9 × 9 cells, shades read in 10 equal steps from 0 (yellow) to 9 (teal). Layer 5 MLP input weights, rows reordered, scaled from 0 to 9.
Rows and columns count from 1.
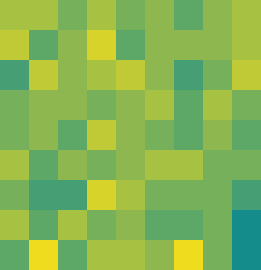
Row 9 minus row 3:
-1 -2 2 0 1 0 -7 0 7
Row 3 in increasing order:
2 2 2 3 4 4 5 7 7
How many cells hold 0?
2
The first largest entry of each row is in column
7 2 1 7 3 2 2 9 9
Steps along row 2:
up down down up down same same down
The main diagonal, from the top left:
3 6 4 5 4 3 5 5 9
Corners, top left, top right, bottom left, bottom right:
3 3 6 9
